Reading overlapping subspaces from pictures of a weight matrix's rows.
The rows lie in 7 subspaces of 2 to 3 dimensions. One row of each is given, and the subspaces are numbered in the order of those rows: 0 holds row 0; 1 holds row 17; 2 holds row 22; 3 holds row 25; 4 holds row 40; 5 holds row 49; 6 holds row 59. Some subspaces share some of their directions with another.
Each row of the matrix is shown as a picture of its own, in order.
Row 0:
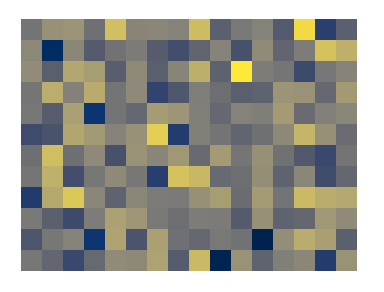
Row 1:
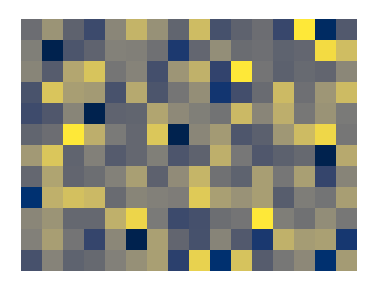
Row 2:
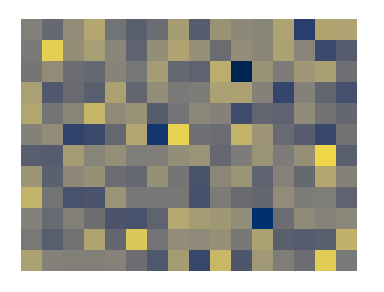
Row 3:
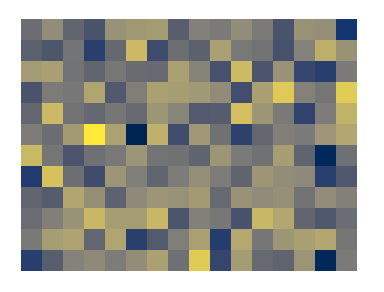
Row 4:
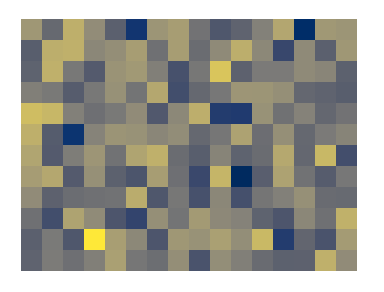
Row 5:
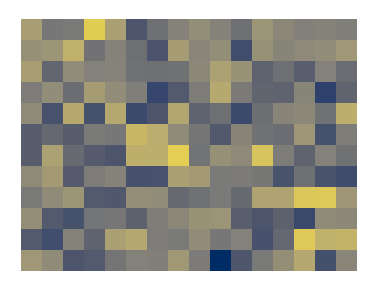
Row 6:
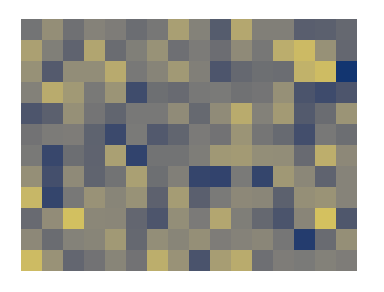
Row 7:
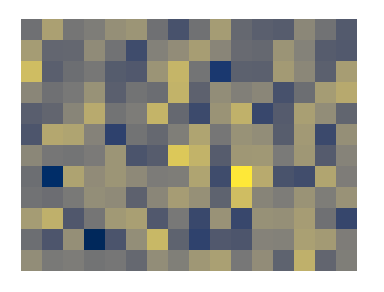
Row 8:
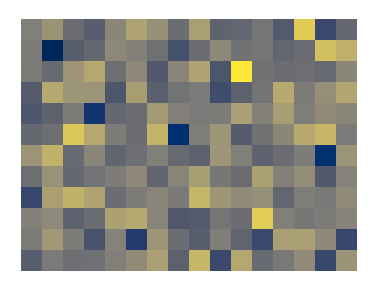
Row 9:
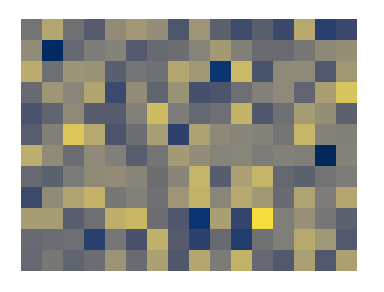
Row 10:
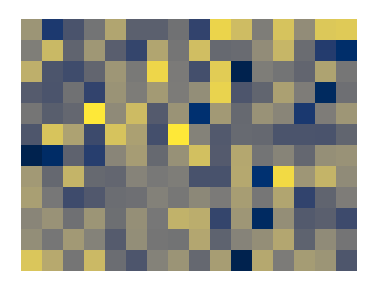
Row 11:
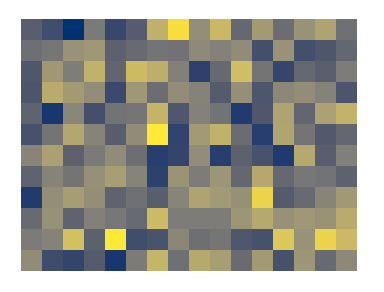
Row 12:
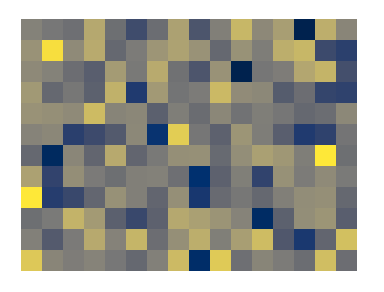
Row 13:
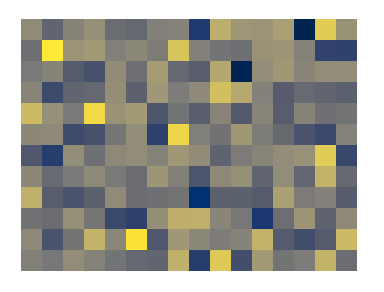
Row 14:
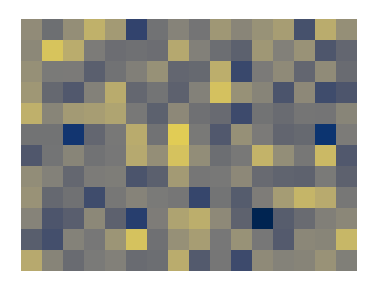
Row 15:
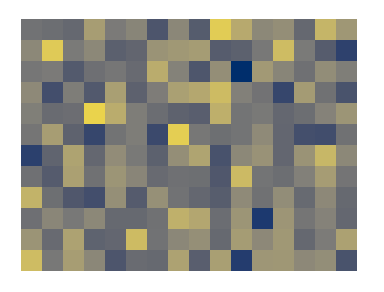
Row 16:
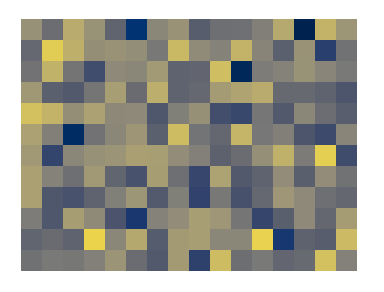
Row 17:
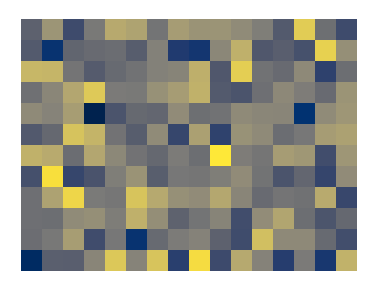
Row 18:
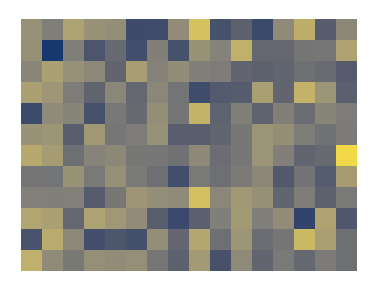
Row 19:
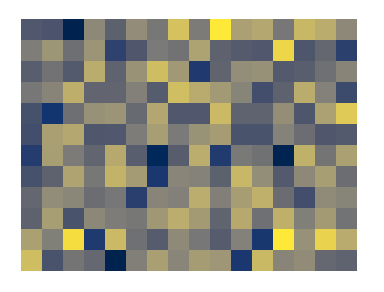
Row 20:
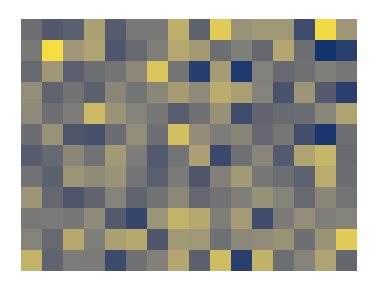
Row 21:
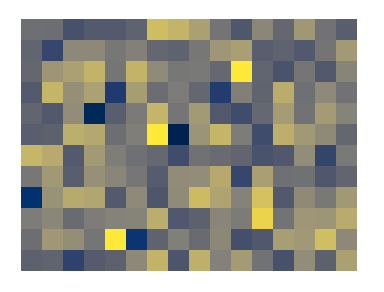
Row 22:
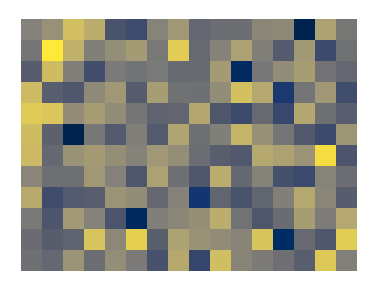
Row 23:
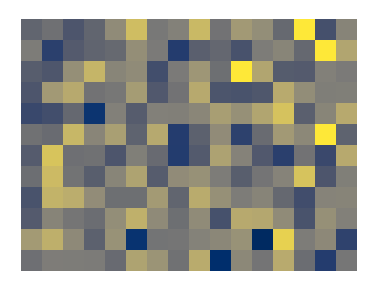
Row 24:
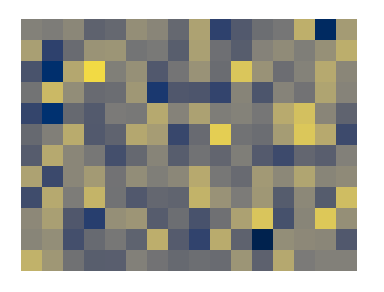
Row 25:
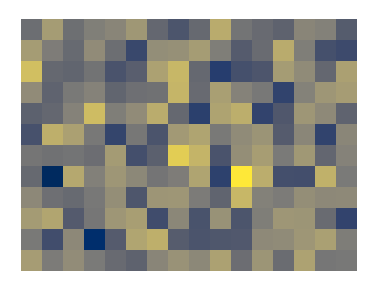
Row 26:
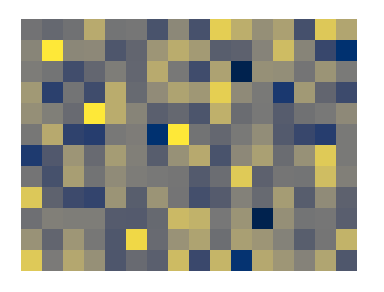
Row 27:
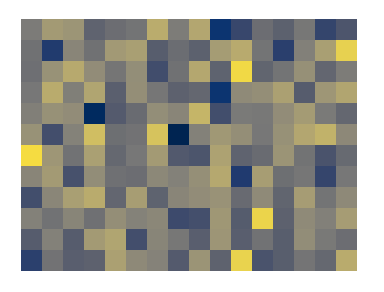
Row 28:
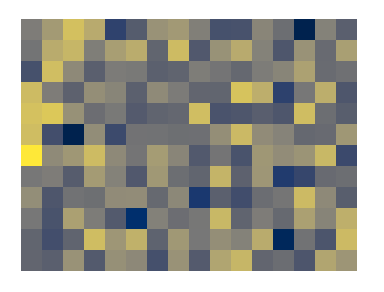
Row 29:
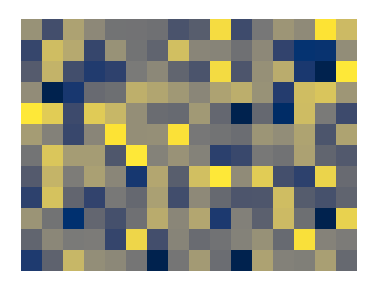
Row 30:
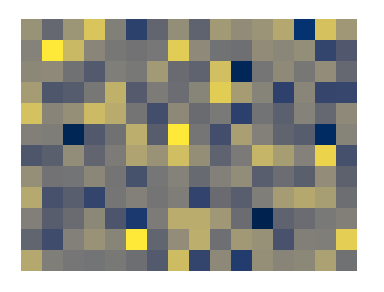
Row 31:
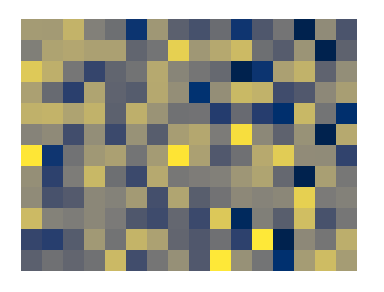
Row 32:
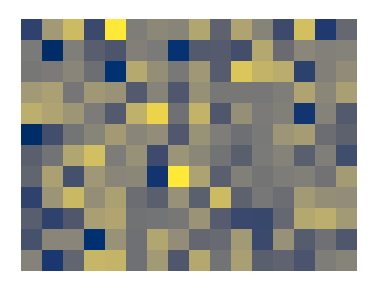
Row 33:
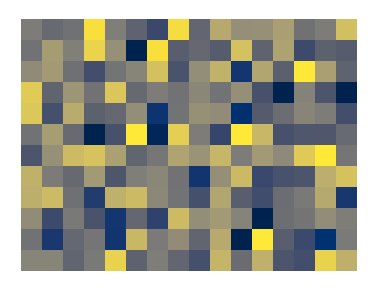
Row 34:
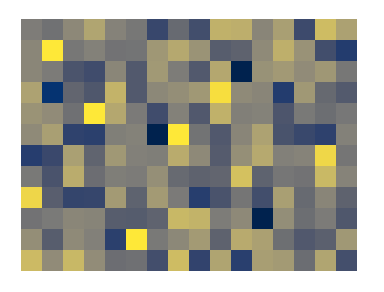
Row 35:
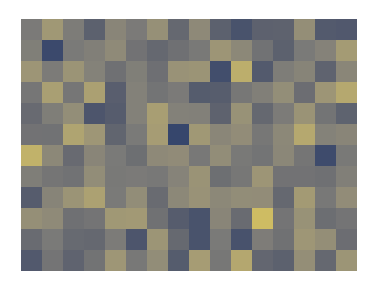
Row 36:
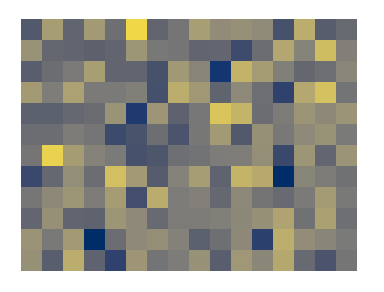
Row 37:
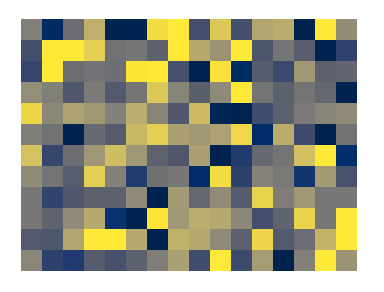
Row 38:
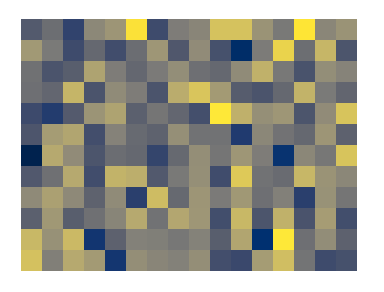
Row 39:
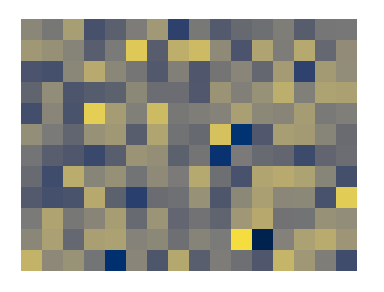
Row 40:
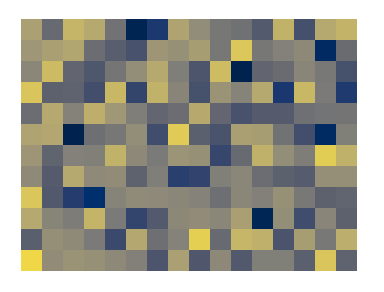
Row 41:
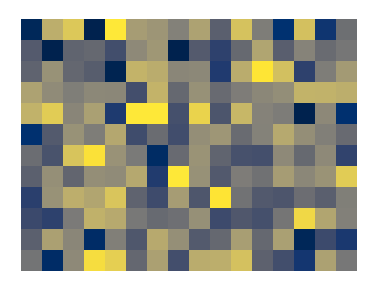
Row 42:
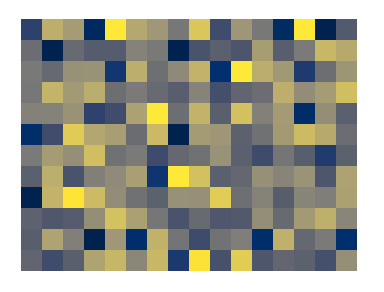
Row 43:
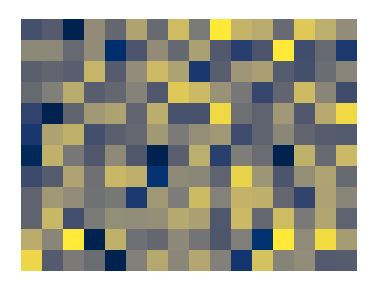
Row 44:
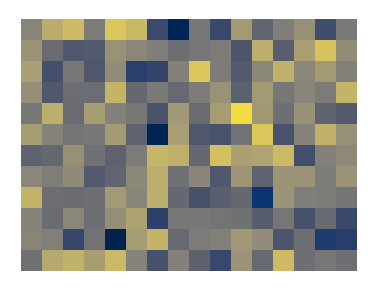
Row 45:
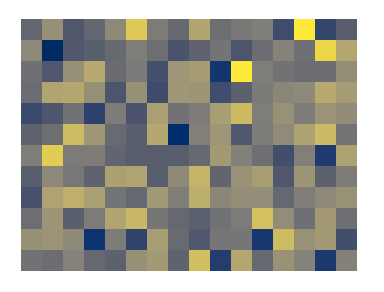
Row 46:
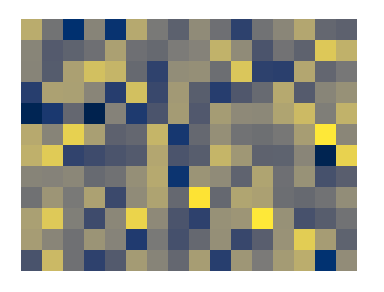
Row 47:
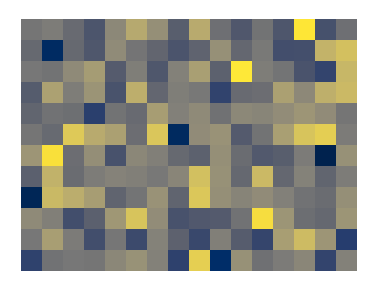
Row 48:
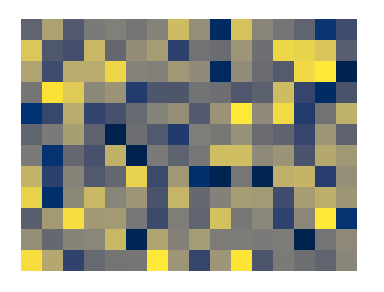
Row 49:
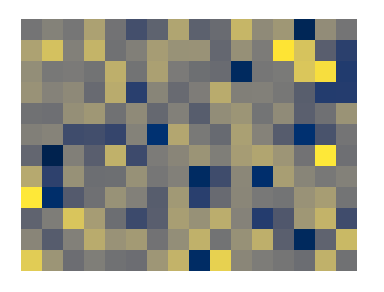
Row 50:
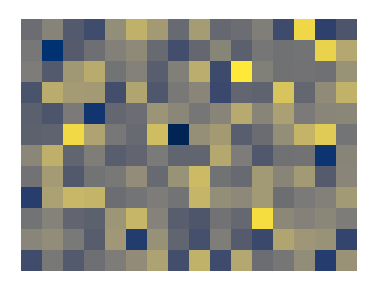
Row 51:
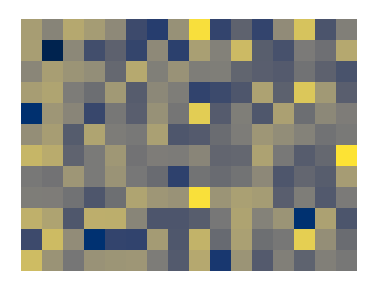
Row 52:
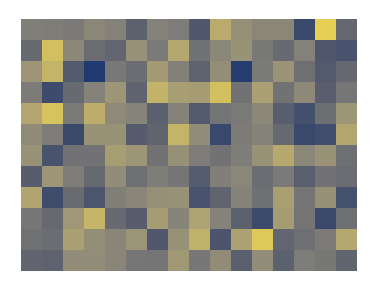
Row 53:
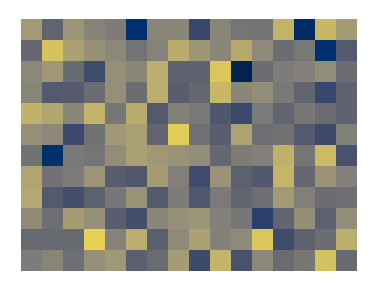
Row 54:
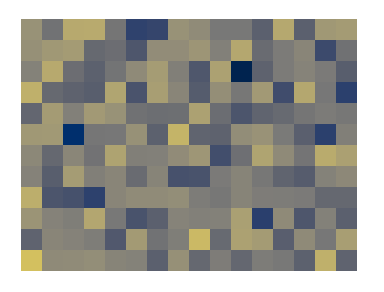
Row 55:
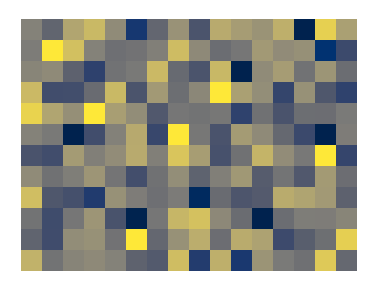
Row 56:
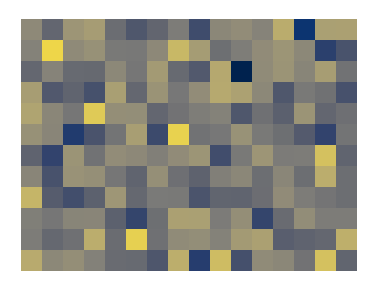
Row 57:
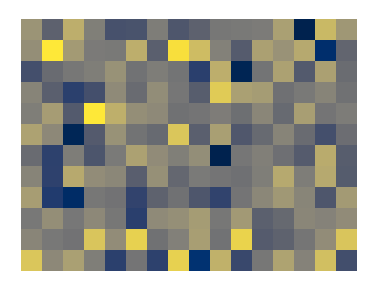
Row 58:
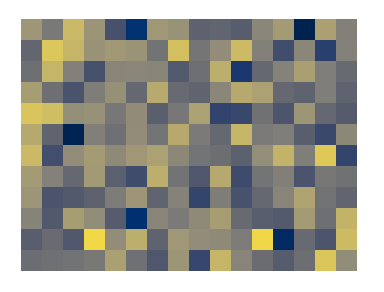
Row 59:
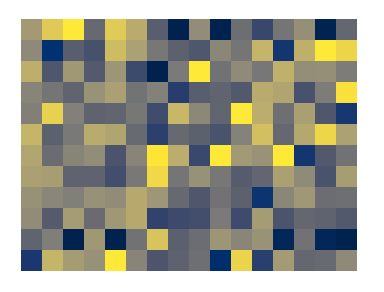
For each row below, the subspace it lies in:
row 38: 3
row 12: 5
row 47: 5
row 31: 3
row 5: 0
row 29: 5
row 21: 6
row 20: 6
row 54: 4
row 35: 3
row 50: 4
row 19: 6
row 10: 2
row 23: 3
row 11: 6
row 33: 1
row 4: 3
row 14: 0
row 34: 6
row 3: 1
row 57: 1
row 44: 6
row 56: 1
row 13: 4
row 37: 6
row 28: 2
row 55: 0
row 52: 1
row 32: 0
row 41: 0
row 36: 2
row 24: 1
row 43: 6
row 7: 3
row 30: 0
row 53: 2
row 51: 4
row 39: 1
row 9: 3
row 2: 1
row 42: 0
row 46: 0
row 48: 5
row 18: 4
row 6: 5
